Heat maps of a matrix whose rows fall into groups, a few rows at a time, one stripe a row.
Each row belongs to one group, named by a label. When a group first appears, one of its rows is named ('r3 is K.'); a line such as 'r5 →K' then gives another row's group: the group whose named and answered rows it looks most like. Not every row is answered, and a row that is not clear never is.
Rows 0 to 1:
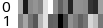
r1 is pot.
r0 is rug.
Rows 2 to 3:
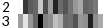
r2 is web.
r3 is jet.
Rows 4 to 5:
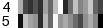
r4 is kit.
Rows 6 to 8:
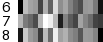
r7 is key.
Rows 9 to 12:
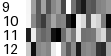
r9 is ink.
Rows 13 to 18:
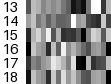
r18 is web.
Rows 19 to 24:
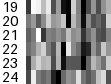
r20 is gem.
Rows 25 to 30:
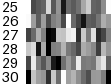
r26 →ink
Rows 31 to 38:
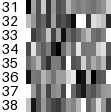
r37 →ink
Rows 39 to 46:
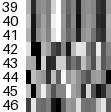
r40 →rug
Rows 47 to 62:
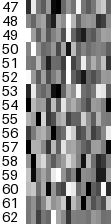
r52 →ink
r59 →rug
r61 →gem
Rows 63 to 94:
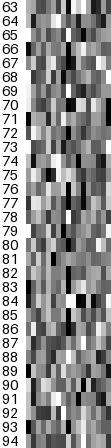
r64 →rug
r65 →ink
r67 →pot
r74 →rug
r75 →jet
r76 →gem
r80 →pot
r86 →pot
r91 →rug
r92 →kit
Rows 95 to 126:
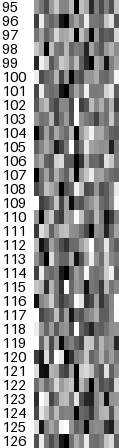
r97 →gem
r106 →pot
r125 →rug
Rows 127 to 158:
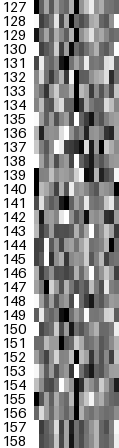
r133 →gem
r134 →pot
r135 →ink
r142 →rug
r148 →ink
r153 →ink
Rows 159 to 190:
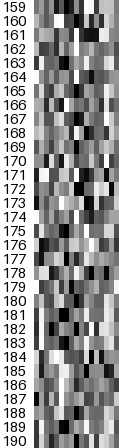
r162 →kit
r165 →pot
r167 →pot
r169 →pot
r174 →ink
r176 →kit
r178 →jet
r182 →pot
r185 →rug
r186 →key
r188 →pot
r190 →pot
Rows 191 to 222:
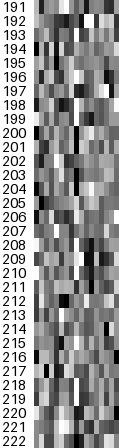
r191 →rug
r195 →jet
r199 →ink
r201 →gem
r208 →ink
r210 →ink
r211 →gem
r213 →key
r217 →jet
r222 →pot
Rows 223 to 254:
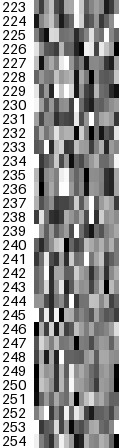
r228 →gem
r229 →key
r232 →gem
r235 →rug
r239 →ink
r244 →kit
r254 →key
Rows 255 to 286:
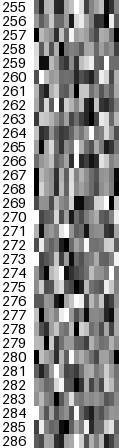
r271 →rug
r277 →rug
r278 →gem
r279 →jet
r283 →jet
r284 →ink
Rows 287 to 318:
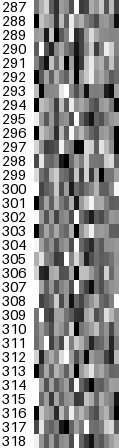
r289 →jet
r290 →pot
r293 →rug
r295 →ink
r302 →ink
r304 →ink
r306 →gem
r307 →ink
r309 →pot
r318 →ink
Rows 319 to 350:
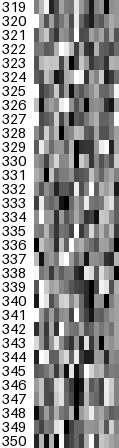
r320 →ink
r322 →key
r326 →rug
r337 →rug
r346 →pot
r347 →pot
